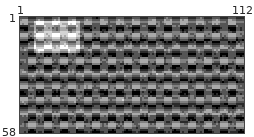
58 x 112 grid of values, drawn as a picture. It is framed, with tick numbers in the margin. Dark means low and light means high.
The top left is the ninth with the highest average. In the top left lies a patch that is higher than the rest. Stripes running across repeat 9 times from top to bottom.
